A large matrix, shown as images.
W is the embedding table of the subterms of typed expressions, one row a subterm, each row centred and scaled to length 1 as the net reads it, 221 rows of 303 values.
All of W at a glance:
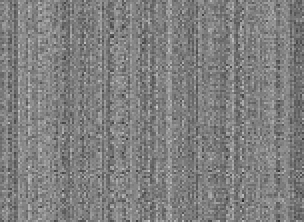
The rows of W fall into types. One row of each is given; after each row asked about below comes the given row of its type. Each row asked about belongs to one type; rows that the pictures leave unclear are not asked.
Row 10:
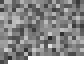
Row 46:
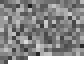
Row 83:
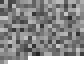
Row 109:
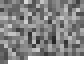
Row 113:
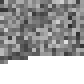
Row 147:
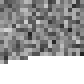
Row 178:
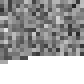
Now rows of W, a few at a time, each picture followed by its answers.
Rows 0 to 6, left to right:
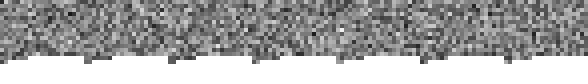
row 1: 46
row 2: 46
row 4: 147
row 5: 109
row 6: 109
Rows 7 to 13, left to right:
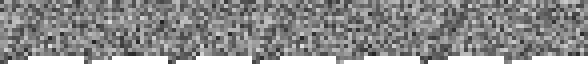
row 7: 10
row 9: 10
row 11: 83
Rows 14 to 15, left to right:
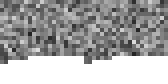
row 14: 109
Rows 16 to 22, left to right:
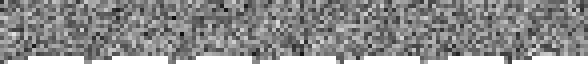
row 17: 178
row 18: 147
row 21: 83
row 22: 147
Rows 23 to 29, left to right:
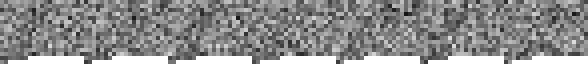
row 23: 113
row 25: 113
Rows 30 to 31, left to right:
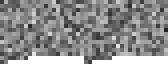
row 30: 10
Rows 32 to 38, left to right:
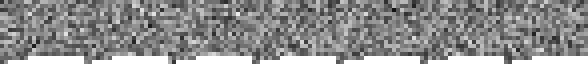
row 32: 109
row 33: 83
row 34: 147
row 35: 147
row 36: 10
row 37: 147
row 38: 109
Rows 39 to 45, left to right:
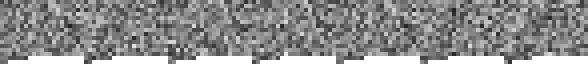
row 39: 46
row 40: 10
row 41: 178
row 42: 10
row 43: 46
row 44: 113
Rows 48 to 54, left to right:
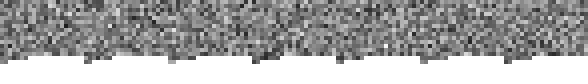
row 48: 83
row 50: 178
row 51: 113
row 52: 109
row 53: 83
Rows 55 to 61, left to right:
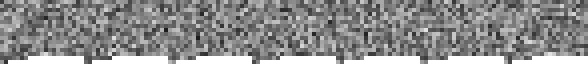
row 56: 46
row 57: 178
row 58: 10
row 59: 109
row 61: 147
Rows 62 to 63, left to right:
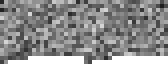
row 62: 113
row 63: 46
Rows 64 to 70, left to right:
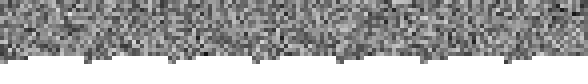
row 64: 178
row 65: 147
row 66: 109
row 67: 109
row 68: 113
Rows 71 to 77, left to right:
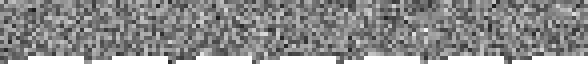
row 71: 113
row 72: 83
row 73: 46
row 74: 10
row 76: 147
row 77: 46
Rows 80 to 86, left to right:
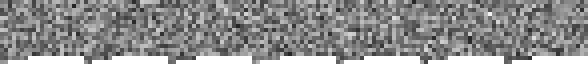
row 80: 83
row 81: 113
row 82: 46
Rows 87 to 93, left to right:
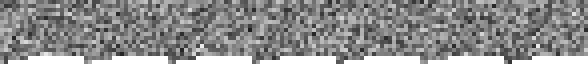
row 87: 147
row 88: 83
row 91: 10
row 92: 83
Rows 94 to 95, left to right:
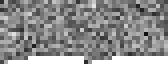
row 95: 10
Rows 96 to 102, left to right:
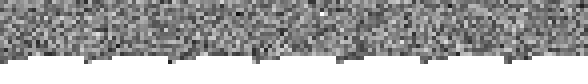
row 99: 178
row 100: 113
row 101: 46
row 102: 46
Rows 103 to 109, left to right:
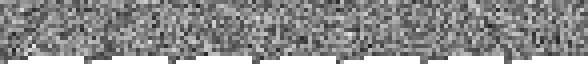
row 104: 113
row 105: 46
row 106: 10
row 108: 46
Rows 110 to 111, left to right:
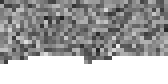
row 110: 46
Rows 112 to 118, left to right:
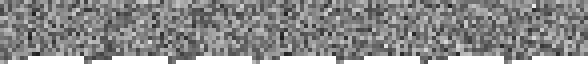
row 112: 178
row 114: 113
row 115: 178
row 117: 46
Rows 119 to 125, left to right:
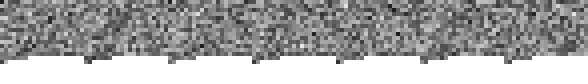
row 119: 83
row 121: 10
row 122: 10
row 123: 10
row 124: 113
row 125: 46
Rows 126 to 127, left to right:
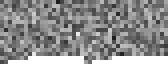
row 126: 10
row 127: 109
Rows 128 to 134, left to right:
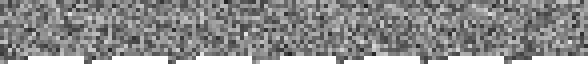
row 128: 178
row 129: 10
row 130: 10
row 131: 83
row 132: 46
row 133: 46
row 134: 113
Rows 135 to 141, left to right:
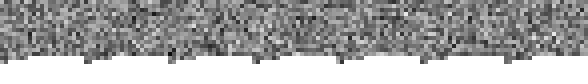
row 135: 109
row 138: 46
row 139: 147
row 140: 109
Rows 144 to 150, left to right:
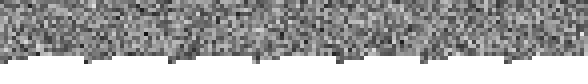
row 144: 46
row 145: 10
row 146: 113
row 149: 147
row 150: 10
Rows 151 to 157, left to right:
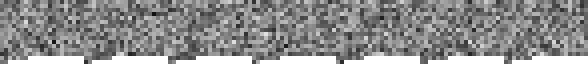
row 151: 147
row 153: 113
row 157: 147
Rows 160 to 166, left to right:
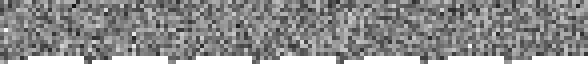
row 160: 178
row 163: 147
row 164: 10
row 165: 109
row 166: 83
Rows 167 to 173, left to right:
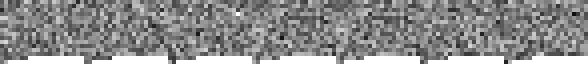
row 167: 178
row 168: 46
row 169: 109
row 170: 147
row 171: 147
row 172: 10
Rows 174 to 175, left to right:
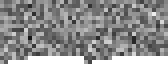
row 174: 109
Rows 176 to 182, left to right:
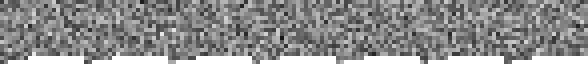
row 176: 10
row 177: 10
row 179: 109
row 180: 83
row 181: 109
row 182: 109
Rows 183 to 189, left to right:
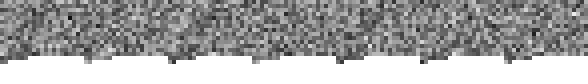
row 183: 113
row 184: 178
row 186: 83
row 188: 46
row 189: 178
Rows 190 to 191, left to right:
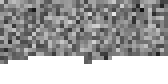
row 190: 113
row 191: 109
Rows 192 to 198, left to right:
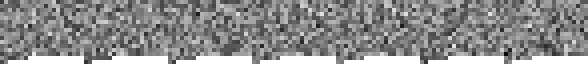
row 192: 10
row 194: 46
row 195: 83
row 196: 83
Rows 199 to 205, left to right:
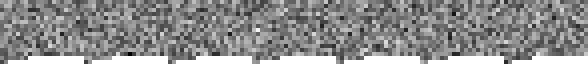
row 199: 10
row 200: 10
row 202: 147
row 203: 147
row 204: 178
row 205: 46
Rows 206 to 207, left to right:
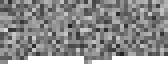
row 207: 83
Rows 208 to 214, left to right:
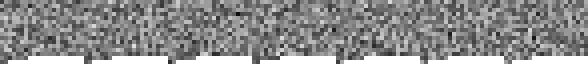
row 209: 109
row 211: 46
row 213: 109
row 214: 109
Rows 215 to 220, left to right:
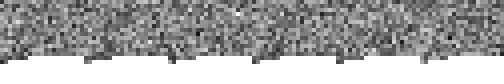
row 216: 113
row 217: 109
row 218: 113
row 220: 147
